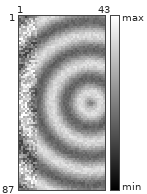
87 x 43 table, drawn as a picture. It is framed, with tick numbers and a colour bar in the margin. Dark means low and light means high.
Concentric rings centre on the middle right. A vertical seam about 20% of the way across splits the table, and the right part is calmer. On average the colour sits 60% of the way up the scale.
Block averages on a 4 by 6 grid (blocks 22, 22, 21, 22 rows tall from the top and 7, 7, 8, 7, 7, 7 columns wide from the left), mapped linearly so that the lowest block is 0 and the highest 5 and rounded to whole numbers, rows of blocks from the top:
2 3 2 1 1 1
5 0 3 2 4 4
5 0 3 2 4 4
2 3 2 1 1 1
